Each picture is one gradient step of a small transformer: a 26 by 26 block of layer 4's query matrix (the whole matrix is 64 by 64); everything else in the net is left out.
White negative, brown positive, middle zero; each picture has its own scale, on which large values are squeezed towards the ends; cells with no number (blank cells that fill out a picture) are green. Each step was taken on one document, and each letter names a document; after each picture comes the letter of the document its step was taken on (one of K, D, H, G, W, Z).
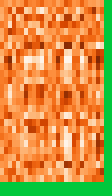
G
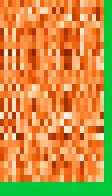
G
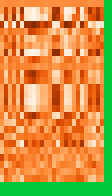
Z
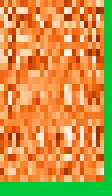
G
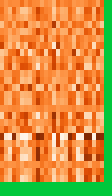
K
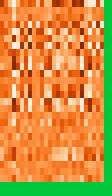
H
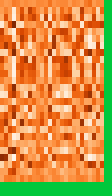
H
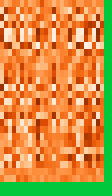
K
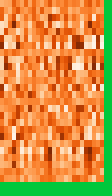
H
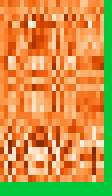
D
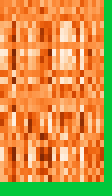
H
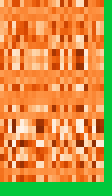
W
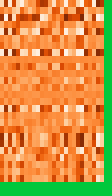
W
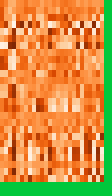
H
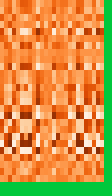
K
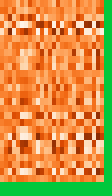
K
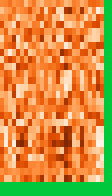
G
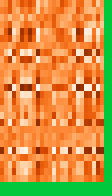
K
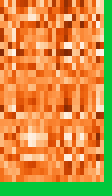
G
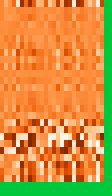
G
